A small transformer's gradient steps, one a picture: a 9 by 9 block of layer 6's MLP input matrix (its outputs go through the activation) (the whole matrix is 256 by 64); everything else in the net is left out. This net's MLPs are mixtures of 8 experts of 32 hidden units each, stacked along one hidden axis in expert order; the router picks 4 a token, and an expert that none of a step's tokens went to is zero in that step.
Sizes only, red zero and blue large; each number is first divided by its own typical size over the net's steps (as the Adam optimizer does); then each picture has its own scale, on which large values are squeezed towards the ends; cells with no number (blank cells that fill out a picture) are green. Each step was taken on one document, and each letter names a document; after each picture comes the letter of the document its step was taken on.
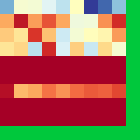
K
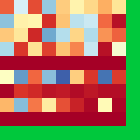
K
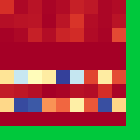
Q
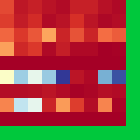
Q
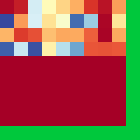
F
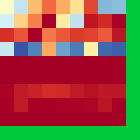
K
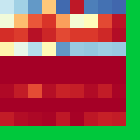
K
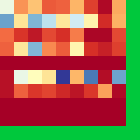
F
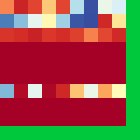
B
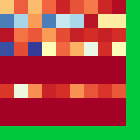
F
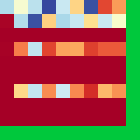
B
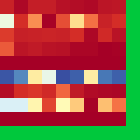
Q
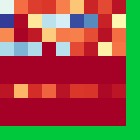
F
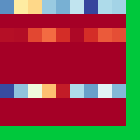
B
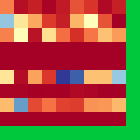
B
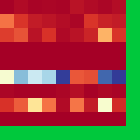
Q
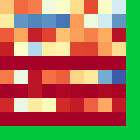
K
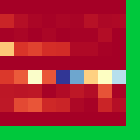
Q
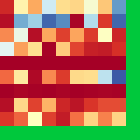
K
